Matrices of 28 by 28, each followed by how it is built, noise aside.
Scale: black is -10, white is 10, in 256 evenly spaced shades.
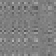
low rank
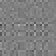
low rank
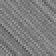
Toeplitz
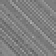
Toeplitz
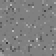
sparse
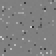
sparse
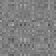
low rank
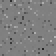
sparse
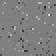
sparse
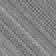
Toeplitz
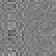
low rank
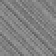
Toeplitz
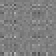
low rank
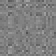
low rank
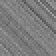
Toeplitz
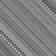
Toeplitz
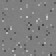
sparse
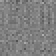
low rank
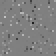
sparse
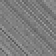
Toeplitz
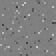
sparse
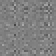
low rank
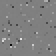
sparse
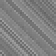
Toeplitz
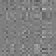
low rank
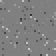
sparse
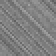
Toeplitz
